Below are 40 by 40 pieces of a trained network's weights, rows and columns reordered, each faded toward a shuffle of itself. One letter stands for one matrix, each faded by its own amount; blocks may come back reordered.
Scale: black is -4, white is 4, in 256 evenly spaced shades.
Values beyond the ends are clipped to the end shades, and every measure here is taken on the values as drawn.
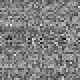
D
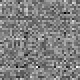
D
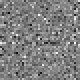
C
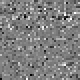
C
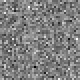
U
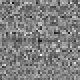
D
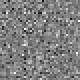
C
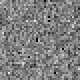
U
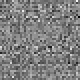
D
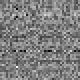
D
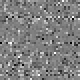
C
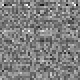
D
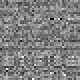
D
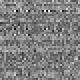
D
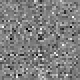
C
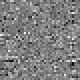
C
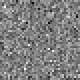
U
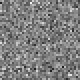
U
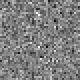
U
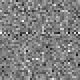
C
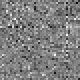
C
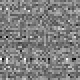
D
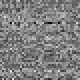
D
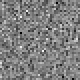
U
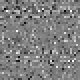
C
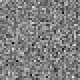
U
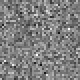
U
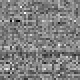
D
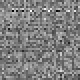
D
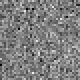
U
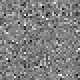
C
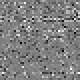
C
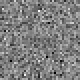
U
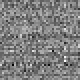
D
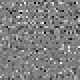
C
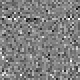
C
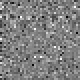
C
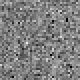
U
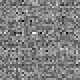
D
